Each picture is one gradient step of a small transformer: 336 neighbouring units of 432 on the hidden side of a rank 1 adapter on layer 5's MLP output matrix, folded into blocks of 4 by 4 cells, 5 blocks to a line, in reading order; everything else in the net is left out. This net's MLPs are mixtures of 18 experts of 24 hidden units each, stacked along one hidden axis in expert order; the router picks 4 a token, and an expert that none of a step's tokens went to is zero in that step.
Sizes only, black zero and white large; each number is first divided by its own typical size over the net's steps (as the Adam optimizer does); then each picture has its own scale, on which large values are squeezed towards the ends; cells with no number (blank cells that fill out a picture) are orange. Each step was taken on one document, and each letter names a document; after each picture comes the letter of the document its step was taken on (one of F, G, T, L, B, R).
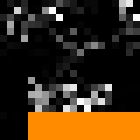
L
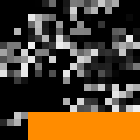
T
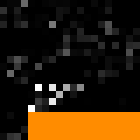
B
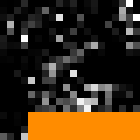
L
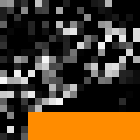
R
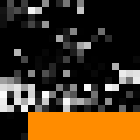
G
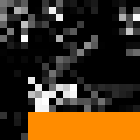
L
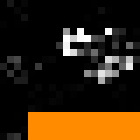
B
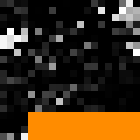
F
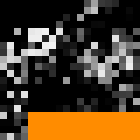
T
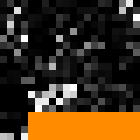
F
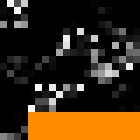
B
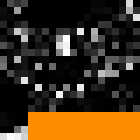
B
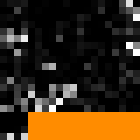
F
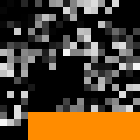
T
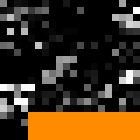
G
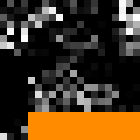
L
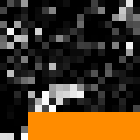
F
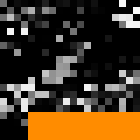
G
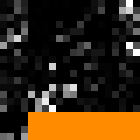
F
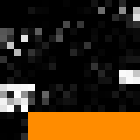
G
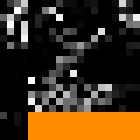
L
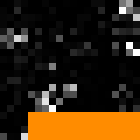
F
